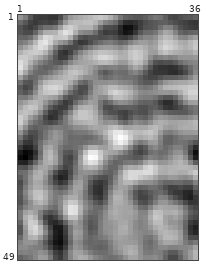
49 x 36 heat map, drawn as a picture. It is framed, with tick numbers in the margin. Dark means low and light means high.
Overall the values sit about 50% of the way up the scale. Neither half mirrors the other. There are no lone odd cells. Rings spread out from the bottom right. The ninth with the highest average is the centre.
